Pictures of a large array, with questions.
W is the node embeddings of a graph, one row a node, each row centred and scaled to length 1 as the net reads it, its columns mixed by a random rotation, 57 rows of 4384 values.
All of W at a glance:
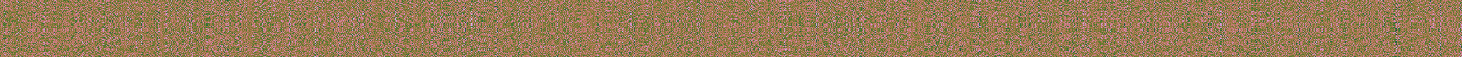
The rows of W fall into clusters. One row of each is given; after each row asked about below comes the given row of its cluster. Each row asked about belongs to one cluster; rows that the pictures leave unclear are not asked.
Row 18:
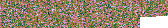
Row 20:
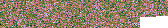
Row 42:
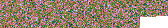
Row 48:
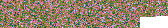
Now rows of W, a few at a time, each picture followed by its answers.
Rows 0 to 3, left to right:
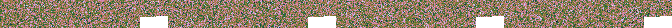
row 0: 48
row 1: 48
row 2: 20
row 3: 42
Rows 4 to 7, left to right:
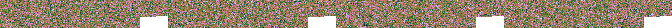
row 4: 18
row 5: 48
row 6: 20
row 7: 42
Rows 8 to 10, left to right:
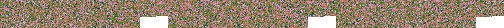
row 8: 48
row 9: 42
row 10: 48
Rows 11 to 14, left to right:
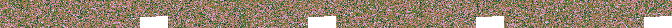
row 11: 18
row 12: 20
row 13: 18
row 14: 18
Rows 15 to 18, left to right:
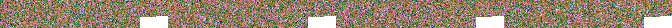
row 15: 48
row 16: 42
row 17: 20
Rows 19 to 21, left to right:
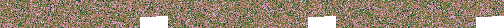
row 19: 18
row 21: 20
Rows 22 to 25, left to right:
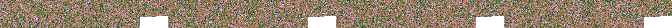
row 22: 42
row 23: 18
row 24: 18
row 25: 18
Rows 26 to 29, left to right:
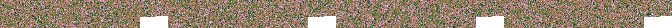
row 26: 48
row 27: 18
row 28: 42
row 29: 42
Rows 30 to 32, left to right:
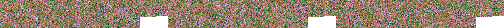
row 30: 42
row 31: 42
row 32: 20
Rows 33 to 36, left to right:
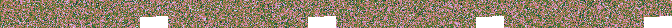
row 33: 48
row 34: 42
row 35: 18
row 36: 20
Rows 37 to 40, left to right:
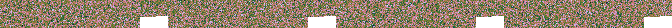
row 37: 18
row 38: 18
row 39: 42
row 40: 48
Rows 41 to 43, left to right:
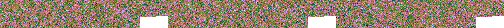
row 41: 42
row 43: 20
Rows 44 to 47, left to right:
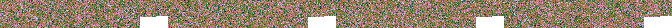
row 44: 42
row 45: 18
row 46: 48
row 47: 20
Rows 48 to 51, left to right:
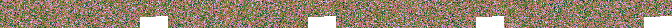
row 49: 48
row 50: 48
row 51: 18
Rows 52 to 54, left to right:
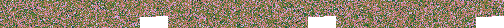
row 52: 20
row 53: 42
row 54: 20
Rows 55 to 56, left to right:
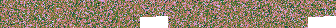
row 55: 48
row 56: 42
